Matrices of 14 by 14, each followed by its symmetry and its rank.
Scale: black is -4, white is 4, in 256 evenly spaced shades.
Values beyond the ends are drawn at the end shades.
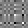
symmetric, rank one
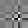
symmetric, rank one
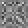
symmetric, rank two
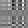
neither, rank one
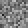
neither, full rank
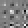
symmetric, rank two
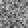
neither, full rank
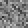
neither, full rank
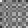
symmetric, rank two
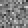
neither, full rank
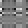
neither, rank one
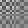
symmetric, rank one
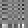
neither, rank one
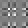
symmetric, rank one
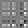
symmetric, rank one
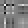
symmetric, rank one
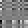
neither, rank one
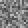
neither, full rank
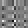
neither, rank one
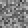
neither, full rank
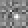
symmetric, rank two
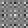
symmetric, rank one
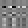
neither, rank one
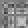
symmetric, rank two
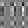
neither, rank one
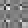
symmetric, rank two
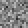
neither, full rank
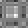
symmetric, rank one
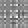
symmetric, rank two
